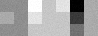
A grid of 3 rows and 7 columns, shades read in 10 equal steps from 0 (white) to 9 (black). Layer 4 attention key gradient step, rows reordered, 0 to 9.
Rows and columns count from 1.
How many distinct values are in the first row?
6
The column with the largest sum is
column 6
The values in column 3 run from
0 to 2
